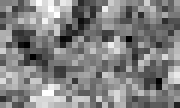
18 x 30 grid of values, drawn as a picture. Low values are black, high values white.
Neither half mirrors the other. On average the colour sits 50% of the way up the scale. There is no overall slope. No single row or column stands out from its neighbours. The values follow a bell shape.
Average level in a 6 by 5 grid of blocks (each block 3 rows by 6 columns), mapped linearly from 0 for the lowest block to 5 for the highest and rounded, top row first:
1 5 0 2 2 | 1 2 0 1 0 | 1 1 2 2 1 | 1 0 2 1 2 | 3 2 2 2 1 | 1 4 2 2 1
